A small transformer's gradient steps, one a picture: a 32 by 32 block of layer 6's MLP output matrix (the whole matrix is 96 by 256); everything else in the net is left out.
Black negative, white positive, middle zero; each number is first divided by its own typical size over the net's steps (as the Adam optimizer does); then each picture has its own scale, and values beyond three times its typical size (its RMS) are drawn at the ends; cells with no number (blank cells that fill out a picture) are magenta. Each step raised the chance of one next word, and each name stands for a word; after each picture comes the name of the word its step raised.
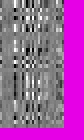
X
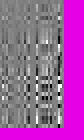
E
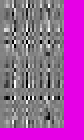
X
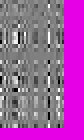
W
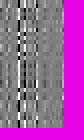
X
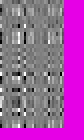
W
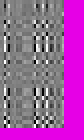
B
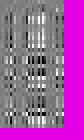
W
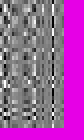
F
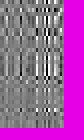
F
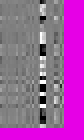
E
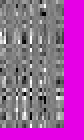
W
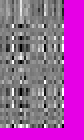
B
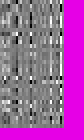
F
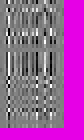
F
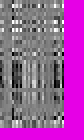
X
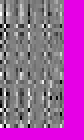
B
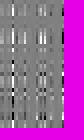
W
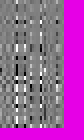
E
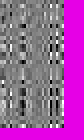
B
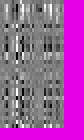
B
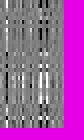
X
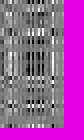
F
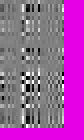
E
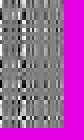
X
